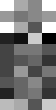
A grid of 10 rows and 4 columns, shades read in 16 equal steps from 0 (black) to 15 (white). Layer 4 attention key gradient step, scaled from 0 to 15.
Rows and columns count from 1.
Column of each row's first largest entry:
1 1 1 3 2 3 2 3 3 4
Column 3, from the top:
8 8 5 12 7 6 4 8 7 5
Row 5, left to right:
4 7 7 5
